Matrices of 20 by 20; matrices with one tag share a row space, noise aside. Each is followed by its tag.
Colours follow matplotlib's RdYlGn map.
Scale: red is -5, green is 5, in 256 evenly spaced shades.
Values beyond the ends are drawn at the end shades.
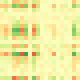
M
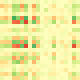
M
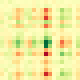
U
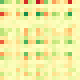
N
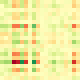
M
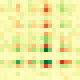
U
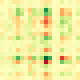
U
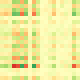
M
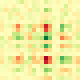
U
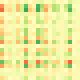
N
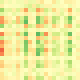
N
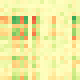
M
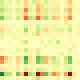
N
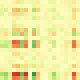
M
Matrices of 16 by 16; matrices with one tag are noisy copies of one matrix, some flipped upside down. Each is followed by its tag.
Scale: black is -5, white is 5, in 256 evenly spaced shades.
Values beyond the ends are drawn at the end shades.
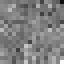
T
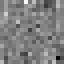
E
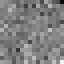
T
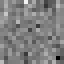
E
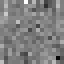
E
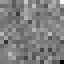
T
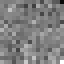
T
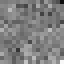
T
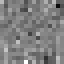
E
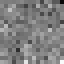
T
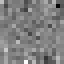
E
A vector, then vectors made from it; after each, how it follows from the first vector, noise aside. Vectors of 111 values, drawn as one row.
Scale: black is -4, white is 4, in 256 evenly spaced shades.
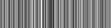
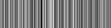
negated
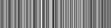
sign-scrambled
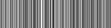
sign-scrambled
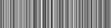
sign-scrambled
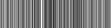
sign-scrambled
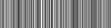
sign-scrambled
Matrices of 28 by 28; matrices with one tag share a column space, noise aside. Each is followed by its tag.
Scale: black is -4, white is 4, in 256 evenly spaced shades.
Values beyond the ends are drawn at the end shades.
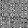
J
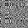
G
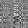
J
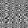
J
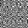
G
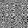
J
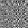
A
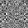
A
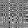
J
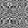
G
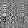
J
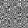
G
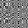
G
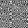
A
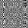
G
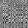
J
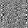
J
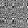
G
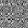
A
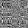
G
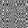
A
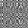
G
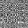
J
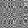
G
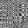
J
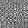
J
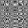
A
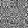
G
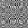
G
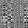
J
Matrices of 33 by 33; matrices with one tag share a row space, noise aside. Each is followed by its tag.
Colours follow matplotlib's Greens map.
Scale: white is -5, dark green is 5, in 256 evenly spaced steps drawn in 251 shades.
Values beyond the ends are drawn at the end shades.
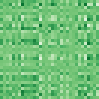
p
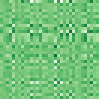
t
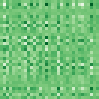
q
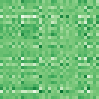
p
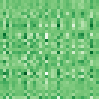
q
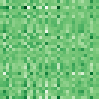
q
